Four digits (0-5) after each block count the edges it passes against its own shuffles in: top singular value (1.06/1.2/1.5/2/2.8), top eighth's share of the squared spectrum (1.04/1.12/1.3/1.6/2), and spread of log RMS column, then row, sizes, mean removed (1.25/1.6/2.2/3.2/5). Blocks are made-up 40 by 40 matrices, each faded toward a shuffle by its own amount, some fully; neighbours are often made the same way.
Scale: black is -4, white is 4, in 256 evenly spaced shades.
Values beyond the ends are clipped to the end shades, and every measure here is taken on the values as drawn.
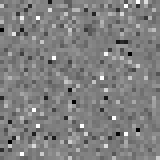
1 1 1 0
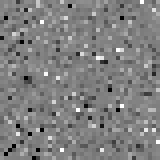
0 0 0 0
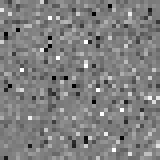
0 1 0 0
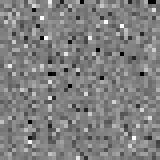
2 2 0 0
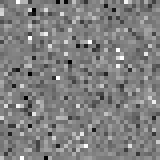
1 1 0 0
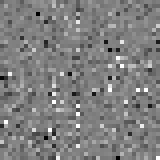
2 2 1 1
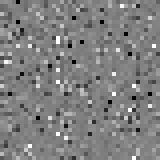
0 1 1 0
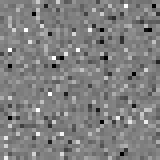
0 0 0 0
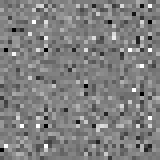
3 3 2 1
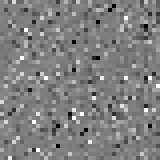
1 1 0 0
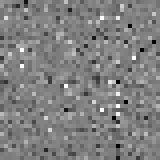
2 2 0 0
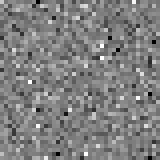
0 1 0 0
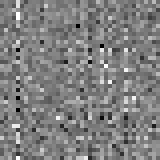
3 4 2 1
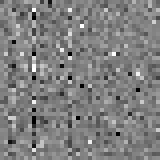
3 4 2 1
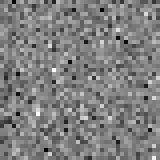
0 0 0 0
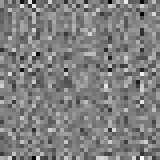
3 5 3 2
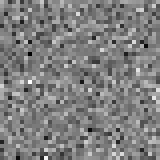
2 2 0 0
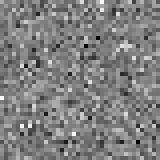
2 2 0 0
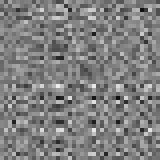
4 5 3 3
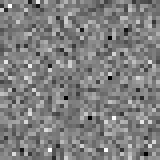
2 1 0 0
